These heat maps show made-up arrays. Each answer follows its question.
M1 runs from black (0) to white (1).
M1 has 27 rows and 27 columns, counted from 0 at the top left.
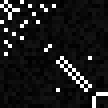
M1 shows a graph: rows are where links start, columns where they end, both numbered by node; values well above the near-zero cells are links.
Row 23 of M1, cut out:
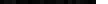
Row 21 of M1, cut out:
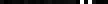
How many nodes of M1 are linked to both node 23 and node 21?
0
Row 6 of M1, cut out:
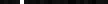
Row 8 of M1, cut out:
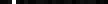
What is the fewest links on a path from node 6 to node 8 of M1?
6
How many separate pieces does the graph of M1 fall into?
3
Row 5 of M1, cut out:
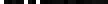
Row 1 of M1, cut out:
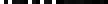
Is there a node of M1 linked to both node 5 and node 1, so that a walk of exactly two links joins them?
yes
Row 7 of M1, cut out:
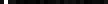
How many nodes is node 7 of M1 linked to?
1
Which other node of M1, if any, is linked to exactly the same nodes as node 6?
node 9
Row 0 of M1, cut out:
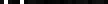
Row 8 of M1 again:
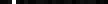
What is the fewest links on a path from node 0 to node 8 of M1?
4
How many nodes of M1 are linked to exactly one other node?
11
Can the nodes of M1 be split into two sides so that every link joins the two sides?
no
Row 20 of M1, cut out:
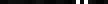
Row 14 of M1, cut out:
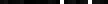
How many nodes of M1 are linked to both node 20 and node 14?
0
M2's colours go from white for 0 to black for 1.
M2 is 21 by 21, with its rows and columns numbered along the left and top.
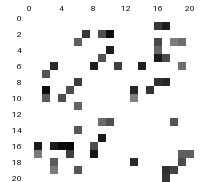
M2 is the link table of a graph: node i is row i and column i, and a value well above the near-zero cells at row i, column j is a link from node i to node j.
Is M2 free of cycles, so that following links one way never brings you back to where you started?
no
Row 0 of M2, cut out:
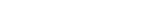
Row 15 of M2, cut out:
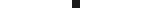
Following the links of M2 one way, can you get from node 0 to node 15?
no
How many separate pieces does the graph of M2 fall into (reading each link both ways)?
3
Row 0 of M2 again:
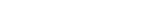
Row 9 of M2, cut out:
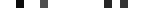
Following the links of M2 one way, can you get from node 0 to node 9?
no
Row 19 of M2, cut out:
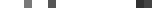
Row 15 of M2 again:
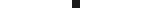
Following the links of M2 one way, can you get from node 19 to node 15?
yes
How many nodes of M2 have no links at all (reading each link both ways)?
2
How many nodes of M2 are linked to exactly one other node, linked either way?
5
